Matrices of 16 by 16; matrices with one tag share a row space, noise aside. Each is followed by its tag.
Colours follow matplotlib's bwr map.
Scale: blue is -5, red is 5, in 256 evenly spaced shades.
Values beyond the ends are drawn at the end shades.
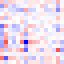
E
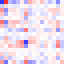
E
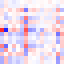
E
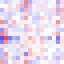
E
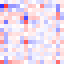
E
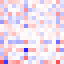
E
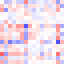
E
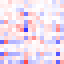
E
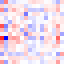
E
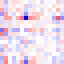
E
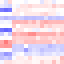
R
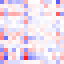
E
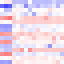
R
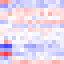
R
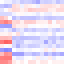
R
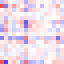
E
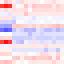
R
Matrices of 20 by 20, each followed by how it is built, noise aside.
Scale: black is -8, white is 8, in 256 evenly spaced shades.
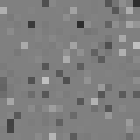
sparse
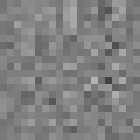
low rank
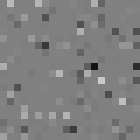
sparse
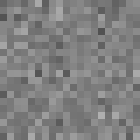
low rank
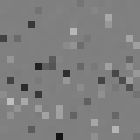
sparse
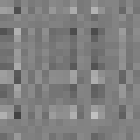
low rank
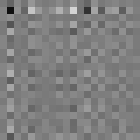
low rank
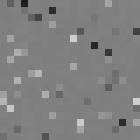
sparse
